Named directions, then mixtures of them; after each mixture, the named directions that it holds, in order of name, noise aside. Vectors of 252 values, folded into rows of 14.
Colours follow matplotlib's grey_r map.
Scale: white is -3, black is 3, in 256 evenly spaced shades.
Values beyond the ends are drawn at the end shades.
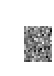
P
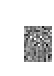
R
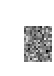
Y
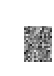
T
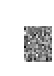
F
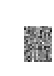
F, P, T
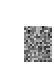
P, R, T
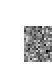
Y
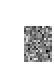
Y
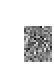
P, R, Y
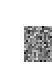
R, T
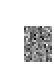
F, R, Y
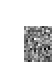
F, P, R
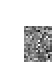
R, Y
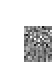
R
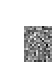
R, T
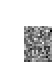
P, T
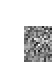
P, R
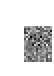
R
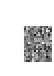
F, P, Y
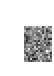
Y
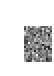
F, P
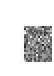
F, R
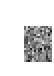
F, P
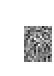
P, R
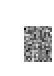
F, T, Y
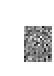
R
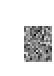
F, T, Y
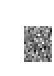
P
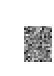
T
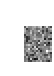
Y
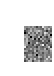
F, R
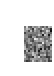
P
